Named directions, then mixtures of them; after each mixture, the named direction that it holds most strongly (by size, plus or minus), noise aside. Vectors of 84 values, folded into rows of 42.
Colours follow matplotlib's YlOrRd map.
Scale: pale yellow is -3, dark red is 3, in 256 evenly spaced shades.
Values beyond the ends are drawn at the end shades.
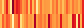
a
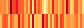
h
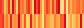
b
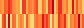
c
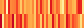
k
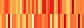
c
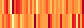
a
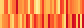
b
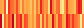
k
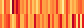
a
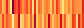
a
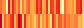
k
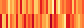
c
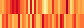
h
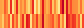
b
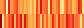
k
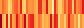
c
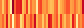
a
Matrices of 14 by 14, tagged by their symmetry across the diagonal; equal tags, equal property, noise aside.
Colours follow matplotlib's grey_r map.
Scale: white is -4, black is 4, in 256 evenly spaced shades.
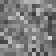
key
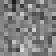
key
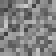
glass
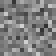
key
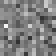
key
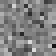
key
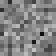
glass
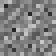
glass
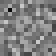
glass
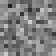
key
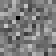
glass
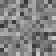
glass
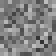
glass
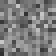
key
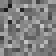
glass
